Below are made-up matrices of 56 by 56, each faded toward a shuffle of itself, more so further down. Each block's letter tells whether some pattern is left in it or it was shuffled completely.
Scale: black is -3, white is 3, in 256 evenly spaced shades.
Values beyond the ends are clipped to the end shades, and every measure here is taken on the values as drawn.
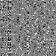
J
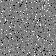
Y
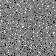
Y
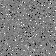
Y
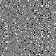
J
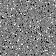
Y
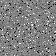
Y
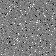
Y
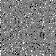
J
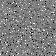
Y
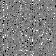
J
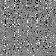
J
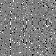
J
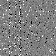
J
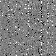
J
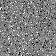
Y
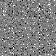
J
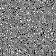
J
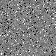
Y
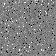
Y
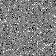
Y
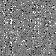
J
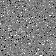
Y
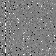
J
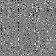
J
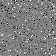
Y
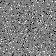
Y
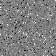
Y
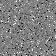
Y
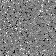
Y
